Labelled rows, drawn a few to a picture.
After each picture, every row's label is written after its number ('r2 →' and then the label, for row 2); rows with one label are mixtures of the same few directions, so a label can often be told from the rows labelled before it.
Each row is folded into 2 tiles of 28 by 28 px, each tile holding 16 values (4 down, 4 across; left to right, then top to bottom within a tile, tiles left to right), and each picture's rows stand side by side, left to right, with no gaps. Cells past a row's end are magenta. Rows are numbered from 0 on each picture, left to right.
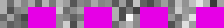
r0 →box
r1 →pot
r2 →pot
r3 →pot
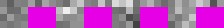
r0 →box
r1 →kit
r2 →box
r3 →pot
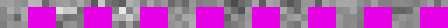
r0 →pot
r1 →kit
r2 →kit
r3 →box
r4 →box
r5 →box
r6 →box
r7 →kit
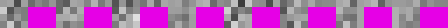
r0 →pot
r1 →kit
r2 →box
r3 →pot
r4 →pot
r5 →pot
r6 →pot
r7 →box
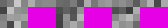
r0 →pot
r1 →box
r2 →kit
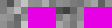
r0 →kit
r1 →kit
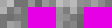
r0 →kit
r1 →box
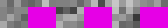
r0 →pot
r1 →kit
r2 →box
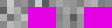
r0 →box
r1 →pot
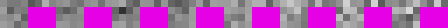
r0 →pot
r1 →kit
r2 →kit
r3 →box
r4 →pot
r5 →box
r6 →box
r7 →kit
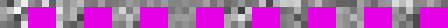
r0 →kit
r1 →box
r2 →kit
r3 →kit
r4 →kit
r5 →box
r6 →box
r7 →box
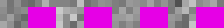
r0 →pot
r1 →box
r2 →kit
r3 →kit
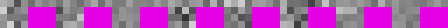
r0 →pot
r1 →box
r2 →pot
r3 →kit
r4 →box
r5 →pot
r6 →kit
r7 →pot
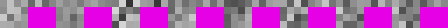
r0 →box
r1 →pot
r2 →pot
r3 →box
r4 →box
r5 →pot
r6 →box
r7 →pot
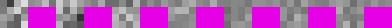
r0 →kit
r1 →box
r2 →box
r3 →kit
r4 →box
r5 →pot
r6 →pot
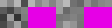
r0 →box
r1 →kit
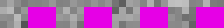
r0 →kit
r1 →kit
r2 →kit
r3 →box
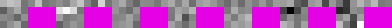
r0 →box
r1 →kit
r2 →kit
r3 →pot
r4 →box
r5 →kit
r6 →kit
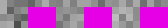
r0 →pot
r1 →pot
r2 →box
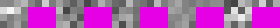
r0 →kit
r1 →pot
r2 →pot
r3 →kit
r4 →kit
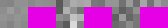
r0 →kit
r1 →pot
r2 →box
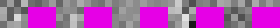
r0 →pot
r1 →pot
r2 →pot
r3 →kit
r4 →box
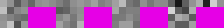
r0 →pot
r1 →kit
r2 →kit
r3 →box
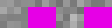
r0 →kit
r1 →pot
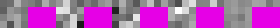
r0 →pot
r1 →kit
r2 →box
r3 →kit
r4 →pot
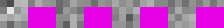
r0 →kit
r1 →pot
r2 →pot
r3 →box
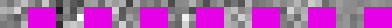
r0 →kit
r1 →box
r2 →pot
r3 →pot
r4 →box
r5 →pot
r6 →pot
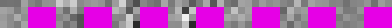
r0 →box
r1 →box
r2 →kit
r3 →kit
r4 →kit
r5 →pot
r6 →box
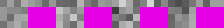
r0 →pot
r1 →box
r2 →box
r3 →box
